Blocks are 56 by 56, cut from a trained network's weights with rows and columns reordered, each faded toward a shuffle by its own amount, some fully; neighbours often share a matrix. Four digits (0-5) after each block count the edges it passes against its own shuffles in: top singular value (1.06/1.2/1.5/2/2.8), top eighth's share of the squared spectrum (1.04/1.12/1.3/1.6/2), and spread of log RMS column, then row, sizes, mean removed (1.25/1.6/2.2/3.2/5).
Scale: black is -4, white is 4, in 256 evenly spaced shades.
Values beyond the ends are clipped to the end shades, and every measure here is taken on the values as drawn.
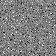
0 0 0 0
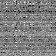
4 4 2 2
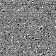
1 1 0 0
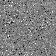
0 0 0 0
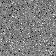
0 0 0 0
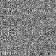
3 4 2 2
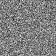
0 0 0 0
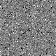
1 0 0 0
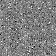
1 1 0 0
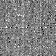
2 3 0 2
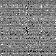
3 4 2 2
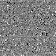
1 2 1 0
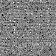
2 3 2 1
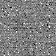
2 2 1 0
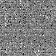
2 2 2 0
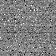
2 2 1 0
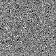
0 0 0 0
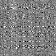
3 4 0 3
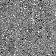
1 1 0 0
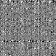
3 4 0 3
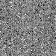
1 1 0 0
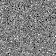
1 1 0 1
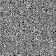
1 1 0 1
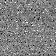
1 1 0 0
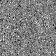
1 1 0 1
